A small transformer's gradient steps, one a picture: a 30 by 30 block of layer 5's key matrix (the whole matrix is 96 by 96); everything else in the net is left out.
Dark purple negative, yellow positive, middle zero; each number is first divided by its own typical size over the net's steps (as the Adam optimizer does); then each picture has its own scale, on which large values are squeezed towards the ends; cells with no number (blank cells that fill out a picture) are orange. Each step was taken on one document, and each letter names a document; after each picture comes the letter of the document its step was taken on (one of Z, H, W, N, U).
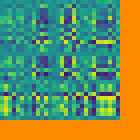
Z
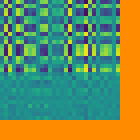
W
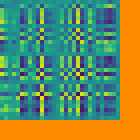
Z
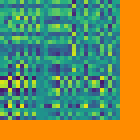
W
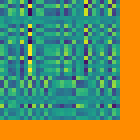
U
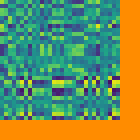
W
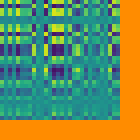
W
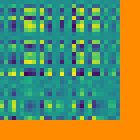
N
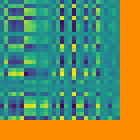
N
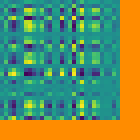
N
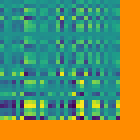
N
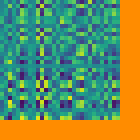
U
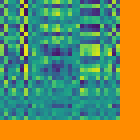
W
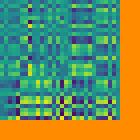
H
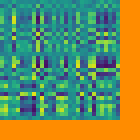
Z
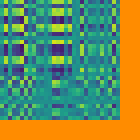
W
